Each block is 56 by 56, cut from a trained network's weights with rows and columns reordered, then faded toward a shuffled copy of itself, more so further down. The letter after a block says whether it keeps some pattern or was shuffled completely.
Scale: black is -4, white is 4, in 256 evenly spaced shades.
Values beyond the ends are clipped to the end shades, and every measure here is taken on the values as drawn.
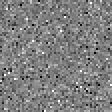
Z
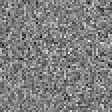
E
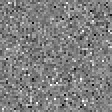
Z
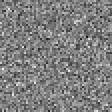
Z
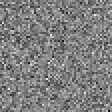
E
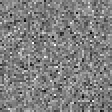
E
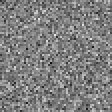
Z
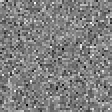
Z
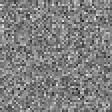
E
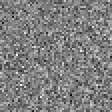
Z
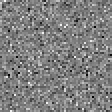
Z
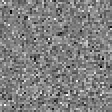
E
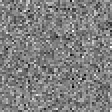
E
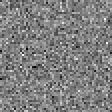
E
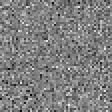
E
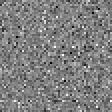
E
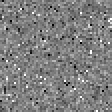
Z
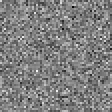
E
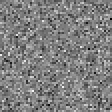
E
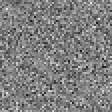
Z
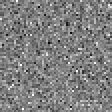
Z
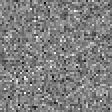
Z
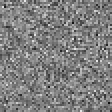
E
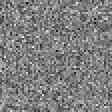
Z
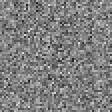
E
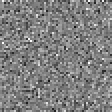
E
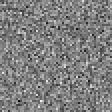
Z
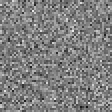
E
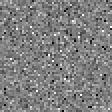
Z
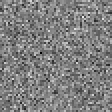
Z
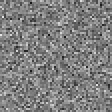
Z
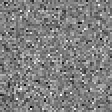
Z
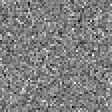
Z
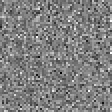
E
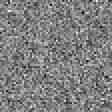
Z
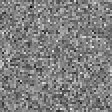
Z
